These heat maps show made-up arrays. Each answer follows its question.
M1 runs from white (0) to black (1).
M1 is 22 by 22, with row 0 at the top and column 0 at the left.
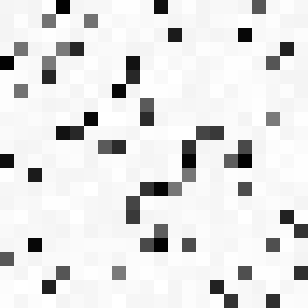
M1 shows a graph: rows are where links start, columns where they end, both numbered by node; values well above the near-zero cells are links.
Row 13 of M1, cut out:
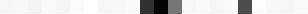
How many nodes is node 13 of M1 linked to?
4
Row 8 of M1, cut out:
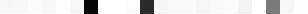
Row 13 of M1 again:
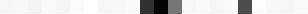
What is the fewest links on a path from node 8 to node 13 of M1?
2
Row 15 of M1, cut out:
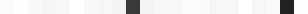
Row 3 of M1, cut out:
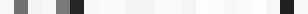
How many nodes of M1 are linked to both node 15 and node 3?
1
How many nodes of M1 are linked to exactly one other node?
3
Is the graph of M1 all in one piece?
yes
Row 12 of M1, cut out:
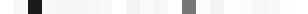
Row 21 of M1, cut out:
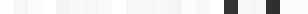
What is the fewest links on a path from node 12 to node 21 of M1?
4
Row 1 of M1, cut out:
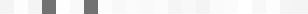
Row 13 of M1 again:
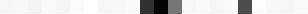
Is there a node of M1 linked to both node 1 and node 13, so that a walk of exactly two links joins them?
no
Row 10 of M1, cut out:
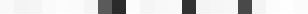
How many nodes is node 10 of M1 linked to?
4
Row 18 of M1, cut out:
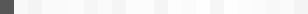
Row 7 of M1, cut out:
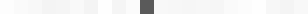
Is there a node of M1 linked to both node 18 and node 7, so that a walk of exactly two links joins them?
no
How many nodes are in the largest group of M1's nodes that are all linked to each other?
3
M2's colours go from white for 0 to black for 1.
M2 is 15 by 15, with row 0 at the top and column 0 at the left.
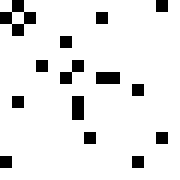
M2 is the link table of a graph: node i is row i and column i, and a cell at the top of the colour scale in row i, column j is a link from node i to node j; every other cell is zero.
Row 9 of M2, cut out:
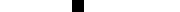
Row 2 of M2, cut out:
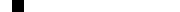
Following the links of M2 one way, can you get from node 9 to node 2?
yes
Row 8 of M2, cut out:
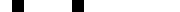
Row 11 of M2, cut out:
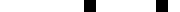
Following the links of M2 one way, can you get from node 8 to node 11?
yes
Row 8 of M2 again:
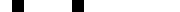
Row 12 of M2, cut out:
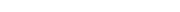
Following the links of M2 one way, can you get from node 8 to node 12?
no
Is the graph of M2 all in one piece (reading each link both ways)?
no
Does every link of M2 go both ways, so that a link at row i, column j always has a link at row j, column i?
yes
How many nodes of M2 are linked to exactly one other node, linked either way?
4
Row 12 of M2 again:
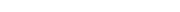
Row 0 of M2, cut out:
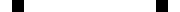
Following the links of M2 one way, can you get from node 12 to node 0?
no
